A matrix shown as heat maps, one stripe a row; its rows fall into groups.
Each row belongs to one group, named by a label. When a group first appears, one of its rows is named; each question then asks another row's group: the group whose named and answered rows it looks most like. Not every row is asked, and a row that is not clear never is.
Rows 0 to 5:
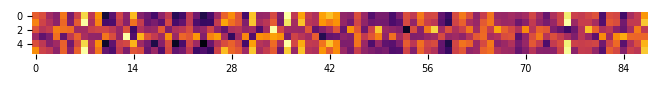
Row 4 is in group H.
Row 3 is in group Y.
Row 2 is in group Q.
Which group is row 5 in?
H
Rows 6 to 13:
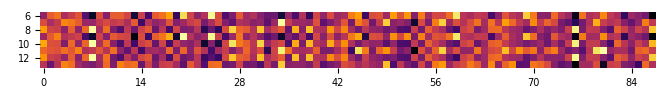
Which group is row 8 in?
H
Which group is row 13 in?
Q
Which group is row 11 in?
Q
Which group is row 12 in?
H
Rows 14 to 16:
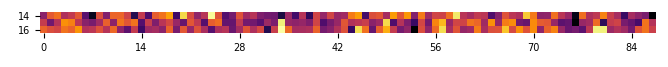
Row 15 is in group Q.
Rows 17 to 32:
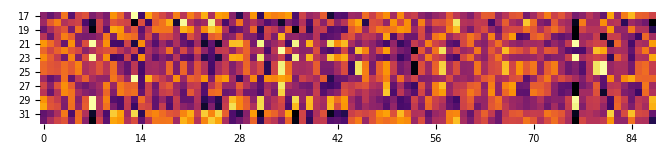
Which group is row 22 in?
Q
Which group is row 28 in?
Q
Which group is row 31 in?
Y
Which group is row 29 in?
H
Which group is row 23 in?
H
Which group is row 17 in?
Y
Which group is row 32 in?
Y
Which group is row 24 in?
Q
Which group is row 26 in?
Y
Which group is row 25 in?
Q
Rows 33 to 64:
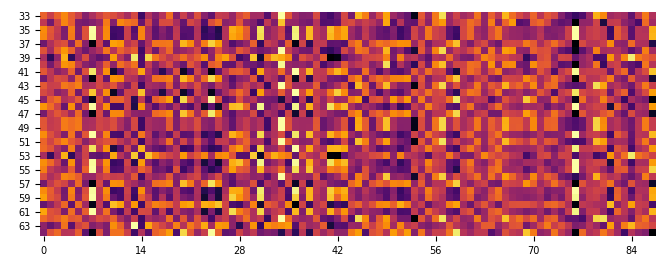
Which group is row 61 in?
H
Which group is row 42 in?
Y
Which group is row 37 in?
Y
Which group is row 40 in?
Q
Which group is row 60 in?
Y
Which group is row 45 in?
Y
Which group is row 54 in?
H
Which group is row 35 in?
H
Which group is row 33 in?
Q
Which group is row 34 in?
Q
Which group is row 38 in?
Q
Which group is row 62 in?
Q
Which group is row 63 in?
Y
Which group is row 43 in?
Q
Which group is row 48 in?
Q
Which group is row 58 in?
H
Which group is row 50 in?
H
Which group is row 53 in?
Y
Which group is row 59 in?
H
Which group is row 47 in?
Y
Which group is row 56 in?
Q
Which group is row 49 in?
Q
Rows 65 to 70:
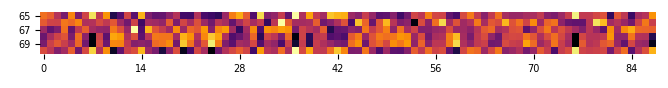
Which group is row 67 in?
Y
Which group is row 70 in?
H
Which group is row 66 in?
Q
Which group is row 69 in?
Y
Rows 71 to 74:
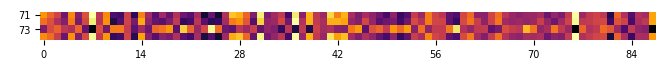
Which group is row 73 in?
Y
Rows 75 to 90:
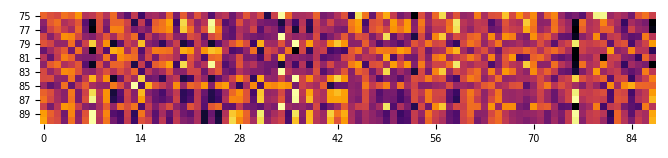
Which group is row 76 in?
Y
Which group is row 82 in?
Y
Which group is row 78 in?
Q
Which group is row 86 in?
H
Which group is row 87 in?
H
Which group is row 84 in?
H
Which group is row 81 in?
Q
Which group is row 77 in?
Y
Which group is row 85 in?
Y
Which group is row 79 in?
H
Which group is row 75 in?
Q
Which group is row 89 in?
H
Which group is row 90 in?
H
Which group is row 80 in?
Y
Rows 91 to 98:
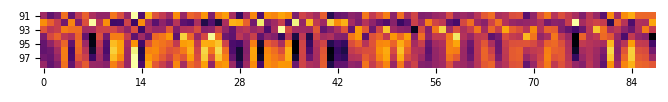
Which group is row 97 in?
Y
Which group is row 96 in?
Y
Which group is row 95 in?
Y
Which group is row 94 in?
Y
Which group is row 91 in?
Y
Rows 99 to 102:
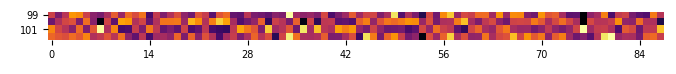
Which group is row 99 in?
Q
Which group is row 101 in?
H
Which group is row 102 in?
Q
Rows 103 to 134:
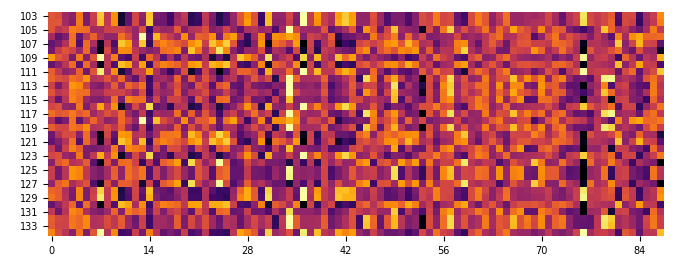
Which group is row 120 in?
Y
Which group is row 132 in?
Q
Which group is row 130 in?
Y
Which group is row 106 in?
Y
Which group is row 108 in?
Y
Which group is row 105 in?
Q
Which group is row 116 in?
H
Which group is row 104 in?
H
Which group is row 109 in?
H
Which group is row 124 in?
Y
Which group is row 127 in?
Y
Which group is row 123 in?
H
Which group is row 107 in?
Y
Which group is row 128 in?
H
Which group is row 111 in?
H
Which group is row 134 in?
H
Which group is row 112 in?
Q
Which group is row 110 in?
Y
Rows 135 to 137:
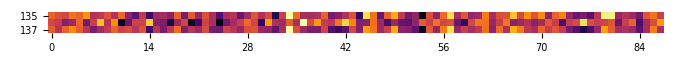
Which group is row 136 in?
H
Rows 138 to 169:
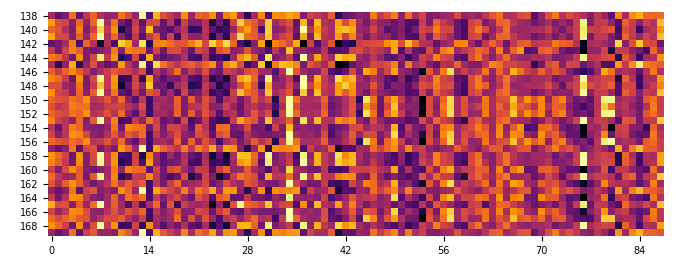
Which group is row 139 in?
H
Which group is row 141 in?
H
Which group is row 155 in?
Q
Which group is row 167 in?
Q
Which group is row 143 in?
Q
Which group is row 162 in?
Q
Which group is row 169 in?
Y
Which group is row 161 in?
H
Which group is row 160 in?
Q
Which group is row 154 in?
Q
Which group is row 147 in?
H
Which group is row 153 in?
H
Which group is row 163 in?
Y
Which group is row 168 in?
H
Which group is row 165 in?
H
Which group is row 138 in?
Y
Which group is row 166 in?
Q
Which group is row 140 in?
H
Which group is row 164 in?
Q
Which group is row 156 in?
Q
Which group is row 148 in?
H
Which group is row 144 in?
H
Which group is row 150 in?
Q
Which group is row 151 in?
Q
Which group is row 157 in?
Y
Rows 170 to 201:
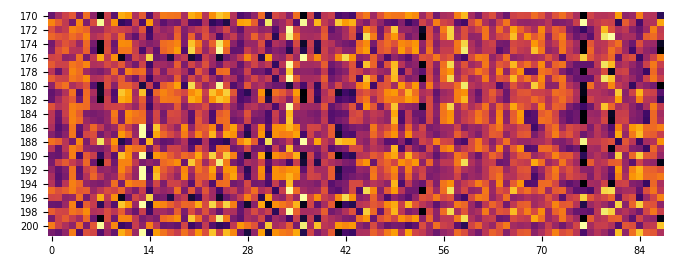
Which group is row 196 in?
H
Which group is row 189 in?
Q
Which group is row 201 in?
Y
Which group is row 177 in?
Q
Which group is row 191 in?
Y
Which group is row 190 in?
Y
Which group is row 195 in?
Q
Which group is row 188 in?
H
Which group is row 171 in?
H
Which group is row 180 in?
Y
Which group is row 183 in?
Q
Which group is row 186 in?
Y
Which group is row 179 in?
Q
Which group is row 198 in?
Q
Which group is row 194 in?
Q
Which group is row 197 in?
Y
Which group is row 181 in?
Y
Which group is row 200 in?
H
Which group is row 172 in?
Q
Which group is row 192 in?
Y
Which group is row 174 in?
Y
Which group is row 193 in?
Y
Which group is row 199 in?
Y
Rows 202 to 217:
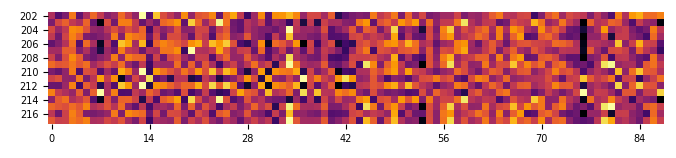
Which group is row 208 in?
Q
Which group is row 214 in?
Y
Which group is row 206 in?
Y
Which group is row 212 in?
Y
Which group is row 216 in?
Q
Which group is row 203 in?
Y
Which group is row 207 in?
Y
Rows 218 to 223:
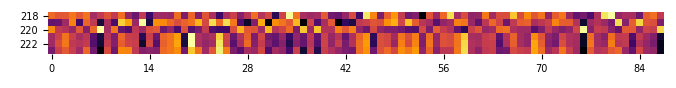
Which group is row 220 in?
H
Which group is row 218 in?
Q
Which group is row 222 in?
Y
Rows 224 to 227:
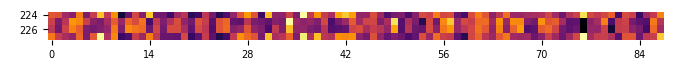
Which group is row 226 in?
Q
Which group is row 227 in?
H
